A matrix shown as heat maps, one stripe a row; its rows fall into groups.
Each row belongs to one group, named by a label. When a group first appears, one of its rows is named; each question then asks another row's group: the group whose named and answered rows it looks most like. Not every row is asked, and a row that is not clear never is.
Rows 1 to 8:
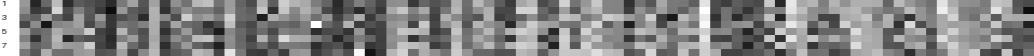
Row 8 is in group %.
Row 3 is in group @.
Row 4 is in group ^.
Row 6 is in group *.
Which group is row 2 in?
*
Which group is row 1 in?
*
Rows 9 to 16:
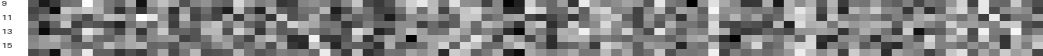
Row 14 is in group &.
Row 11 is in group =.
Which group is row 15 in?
=
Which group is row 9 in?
%
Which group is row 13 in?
%
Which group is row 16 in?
^
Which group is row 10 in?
^
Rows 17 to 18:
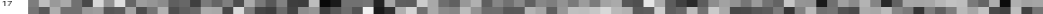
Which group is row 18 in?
%
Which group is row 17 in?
=
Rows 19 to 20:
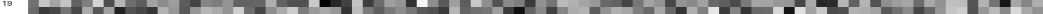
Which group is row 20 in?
@
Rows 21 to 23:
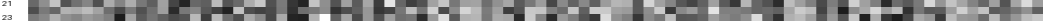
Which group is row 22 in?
^
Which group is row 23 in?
=
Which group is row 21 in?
=
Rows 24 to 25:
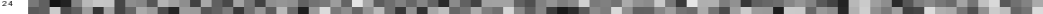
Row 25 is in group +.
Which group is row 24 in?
@
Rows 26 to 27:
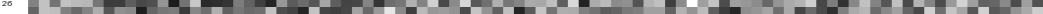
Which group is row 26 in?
^
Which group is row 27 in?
&
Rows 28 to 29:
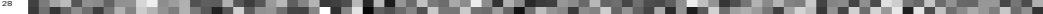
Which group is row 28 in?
&
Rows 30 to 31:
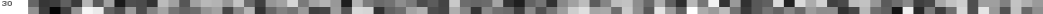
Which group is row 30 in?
@
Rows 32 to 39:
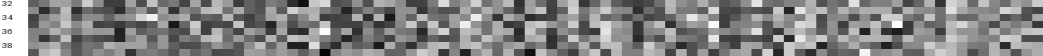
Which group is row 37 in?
*
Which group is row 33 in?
*
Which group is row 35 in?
^
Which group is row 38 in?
=
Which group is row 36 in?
=
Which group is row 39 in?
+
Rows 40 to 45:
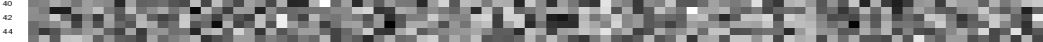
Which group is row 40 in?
=
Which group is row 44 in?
%
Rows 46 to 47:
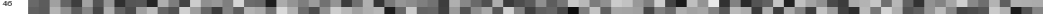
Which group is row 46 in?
@
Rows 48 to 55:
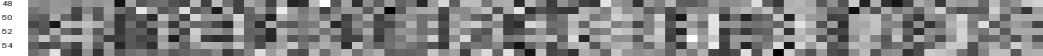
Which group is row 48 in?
=
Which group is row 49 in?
+
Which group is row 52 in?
@
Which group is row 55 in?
+
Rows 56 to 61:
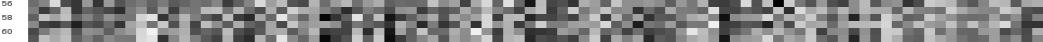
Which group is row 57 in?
*
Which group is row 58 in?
+
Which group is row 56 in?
+
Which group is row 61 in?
+
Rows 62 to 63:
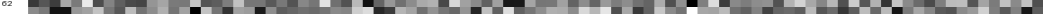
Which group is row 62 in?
^
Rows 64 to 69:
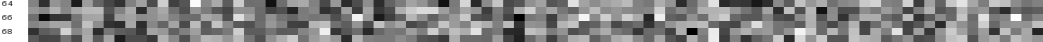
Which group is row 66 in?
%
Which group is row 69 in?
@
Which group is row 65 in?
%
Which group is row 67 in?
&
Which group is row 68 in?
^
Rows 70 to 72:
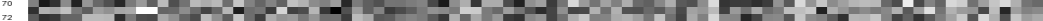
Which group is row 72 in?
@
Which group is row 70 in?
*
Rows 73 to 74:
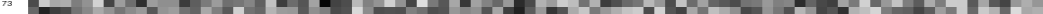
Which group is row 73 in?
&
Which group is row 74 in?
@
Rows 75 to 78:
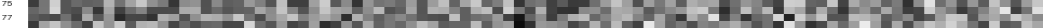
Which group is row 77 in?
@
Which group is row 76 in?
+
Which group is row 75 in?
=
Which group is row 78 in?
=
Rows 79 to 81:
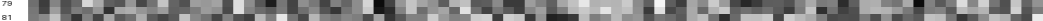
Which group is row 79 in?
%
